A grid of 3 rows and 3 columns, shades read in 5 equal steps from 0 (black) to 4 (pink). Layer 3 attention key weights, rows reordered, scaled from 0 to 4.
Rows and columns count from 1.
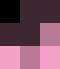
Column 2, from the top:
1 1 3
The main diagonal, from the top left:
0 1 4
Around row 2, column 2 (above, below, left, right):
1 3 1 3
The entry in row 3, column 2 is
3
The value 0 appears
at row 1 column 1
